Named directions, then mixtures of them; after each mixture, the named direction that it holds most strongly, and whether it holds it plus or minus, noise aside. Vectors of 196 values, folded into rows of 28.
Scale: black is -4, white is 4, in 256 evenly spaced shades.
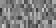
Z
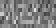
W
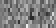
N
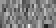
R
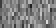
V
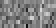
N, minus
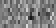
N, plus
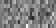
N, plus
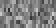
N, plus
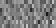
Z, plus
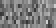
W, minus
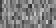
V, plus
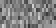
Z, plus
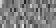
V, minus
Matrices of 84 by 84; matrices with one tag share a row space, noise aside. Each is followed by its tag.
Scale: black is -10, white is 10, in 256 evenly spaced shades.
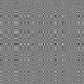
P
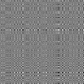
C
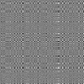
C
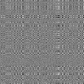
C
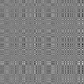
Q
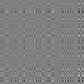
Q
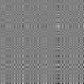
C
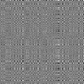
C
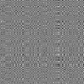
C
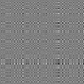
C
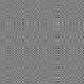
C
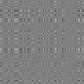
P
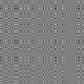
P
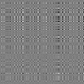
C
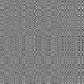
Q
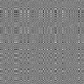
P
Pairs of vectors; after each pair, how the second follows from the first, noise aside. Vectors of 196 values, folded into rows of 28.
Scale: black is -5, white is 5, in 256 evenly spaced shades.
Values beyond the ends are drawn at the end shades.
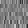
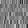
copied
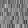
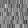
copied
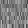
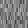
shuffled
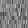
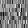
scaled up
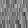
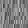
shuffled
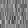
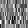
scaled up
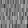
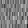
copied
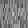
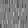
partly zeroed
